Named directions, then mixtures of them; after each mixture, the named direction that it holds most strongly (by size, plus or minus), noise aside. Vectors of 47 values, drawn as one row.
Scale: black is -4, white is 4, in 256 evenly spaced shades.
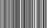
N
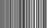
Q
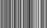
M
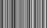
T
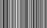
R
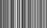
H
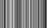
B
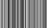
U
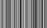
N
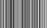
B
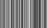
M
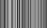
H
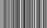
N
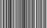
T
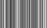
B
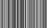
U
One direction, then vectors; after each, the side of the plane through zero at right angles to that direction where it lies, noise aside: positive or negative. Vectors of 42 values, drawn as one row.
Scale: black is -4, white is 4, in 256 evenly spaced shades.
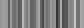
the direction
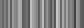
negative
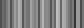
negative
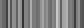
negative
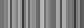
negative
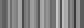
negative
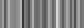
negative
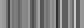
positive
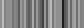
positive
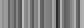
positive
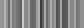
positive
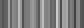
negative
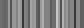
negative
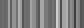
negative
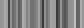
positive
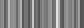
negative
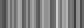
negative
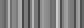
negative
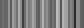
negative
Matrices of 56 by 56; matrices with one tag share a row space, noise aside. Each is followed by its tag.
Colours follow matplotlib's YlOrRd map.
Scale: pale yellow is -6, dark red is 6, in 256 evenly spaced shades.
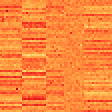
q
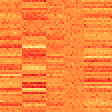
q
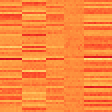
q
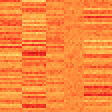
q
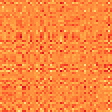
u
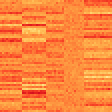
q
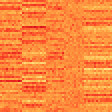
q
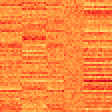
q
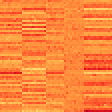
q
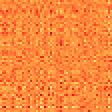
u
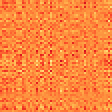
u
